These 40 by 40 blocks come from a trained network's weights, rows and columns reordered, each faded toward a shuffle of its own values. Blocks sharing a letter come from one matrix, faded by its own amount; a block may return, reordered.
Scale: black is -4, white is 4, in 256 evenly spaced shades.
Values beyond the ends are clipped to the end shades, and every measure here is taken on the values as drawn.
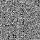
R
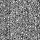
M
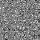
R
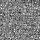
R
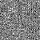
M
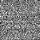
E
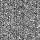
M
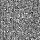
M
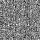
M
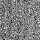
M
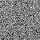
R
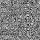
E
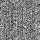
M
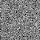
R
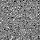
R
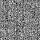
M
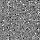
R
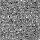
R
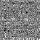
E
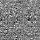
E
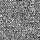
R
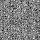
M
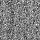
M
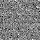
R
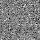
R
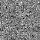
R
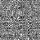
E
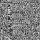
E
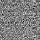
E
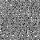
R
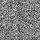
M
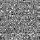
E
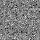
R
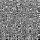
E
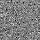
R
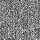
M
